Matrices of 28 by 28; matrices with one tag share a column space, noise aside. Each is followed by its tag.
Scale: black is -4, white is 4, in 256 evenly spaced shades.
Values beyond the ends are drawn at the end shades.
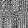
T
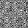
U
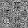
U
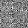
U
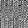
T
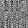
T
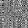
T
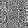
U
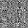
U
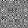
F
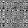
U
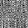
T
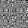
F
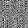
T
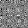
F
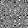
F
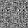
U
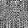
T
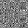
U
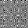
F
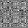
U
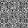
U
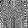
T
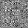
U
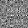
F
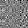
F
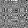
F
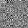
F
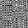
T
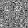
U
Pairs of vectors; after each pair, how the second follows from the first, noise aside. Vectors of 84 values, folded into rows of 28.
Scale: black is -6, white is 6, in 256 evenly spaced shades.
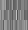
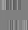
partly zeroed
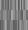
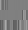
partly zeroed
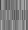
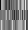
scaled up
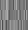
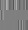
partly zeroed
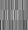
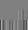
partly zeroed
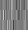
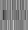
sign-scrambled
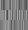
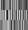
scaled up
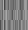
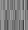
reversed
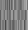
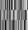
scaled up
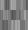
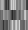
scaled up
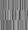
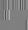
partly zeroed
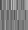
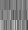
reversed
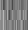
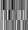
scaled up
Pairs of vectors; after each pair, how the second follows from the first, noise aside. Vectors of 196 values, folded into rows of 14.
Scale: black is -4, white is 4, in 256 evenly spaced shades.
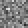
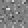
partly zeroed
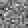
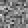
negated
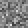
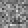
sign-scrambled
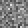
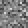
shuffled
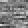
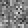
shuffled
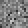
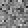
shuffled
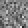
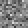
shuffled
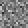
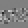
partly zeroed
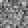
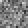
copied
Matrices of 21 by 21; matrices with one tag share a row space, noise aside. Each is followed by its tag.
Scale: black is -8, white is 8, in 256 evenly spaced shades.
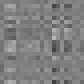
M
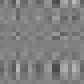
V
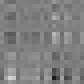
M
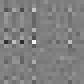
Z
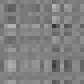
M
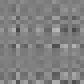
V
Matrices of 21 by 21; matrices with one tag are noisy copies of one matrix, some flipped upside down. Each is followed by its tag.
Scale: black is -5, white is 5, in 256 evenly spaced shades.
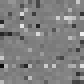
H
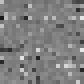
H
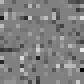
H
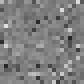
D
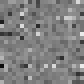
H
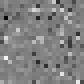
D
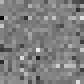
H
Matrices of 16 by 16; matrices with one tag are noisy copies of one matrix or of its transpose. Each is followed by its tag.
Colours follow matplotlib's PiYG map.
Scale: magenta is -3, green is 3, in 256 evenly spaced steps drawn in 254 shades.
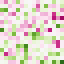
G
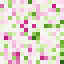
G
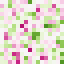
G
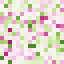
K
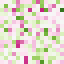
K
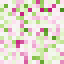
K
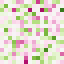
K
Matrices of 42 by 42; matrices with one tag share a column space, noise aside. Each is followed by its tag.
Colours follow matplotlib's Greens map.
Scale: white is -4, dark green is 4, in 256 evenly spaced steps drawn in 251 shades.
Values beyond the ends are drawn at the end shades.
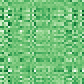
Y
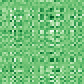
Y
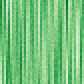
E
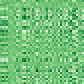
Y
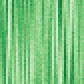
E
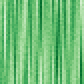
E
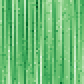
E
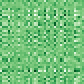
Y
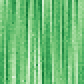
E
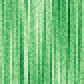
E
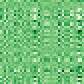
Y
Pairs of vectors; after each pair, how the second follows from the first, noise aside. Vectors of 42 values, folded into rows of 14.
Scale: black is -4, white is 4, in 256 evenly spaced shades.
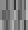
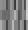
copied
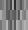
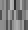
sign-scrambled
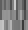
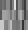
copied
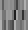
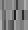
copied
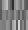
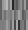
sign-scrambled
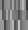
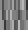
copied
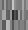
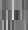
sign-scrambled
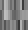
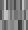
sign-scrambled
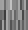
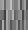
copied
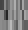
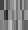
copied
